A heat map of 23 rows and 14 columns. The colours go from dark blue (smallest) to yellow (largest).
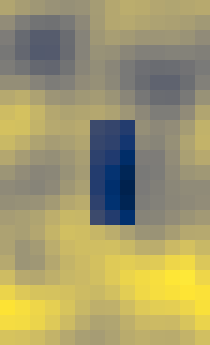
Odd rows or columns: none. Grain: blotchy. Ninth with the highest average: bottom right. Ninth with the lowest average: centre. Odd patch: lower, in the centre. Roughest part: centre. Stripes: none.
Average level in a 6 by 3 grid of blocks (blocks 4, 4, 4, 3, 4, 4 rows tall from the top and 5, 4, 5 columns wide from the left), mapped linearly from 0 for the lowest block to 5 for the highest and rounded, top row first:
233 | 332 | 303 | 302 | 455 | 545
